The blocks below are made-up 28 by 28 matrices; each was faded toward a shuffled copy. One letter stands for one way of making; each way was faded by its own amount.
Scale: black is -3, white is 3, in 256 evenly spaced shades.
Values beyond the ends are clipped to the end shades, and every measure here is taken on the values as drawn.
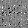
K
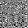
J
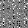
K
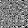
J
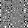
K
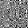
J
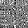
J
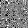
K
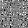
K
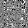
K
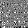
K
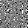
K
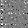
K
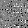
K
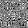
J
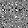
J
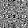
J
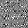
J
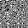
J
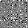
K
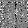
K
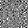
J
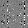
K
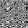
J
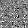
K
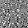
J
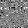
J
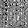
J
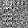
J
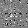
K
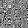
J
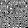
J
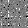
K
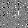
K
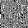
J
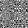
J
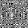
J
